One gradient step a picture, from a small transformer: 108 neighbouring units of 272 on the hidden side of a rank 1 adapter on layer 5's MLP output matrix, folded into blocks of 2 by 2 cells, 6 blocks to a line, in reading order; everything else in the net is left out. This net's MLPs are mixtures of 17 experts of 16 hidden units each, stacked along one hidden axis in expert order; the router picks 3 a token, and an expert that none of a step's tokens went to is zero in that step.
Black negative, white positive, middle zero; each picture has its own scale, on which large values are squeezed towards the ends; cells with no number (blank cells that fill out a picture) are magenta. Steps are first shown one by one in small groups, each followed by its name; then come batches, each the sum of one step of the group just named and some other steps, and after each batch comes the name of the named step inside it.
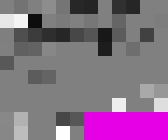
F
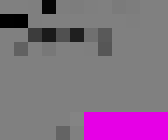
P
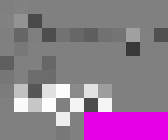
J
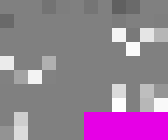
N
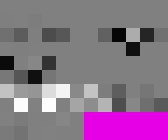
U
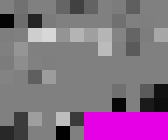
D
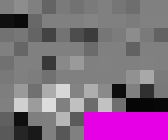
J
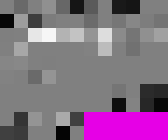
D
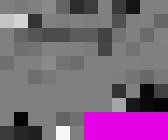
F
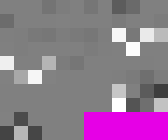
N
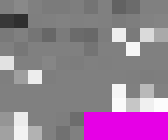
N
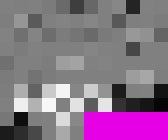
J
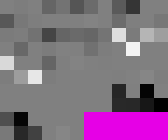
N
